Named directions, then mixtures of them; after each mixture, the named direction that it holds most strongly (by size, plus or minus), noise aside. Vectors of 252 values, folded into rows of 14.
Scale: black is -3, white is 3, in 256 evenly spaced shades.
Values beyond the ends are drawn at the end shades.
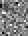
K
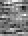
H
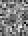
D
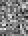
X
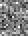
X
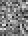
X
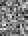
X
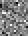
K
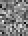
D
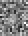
D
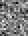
X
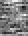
H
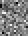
K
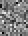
K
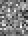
X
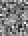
D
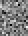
K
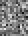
X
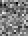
K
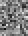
X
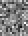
D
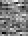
H
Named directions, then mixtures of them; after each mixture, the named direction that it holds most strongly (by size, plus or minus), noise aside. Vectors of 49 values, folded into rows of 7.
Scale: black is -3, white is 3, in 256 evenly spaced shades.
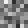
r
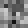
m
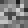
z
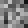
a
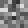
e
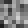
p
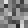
r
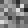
z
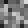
p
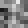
m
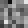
p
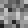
p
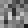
a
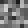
e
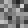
r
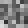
p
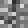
e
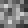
a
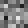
a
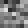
e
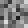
a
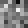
a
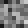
p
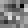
z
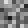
r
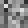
m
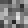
p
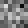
a
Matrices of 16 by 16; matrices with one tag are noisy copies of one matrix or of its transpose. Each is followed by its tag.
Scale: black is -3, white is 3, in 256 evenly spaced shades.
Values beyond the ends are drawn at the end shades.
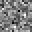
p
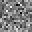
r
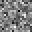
p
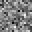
p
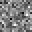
p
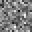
p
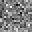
r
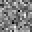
p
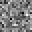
p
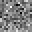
r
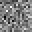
r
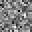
p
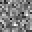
p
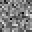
p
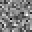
p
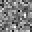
p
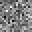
r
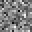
p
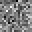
r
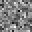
p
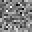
r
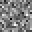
p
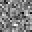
p
